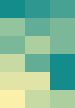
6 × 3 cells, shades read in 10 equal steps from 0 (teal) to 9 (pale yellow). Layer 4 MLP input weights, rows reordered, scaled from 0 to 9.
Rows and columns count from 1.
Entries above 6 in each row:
0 0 0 1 2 2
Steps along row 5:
same down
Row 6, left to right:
9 7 6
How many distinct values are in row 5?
2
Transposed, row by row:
0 5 4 7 8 9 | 1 3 6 3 8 7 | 2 4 4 0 0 6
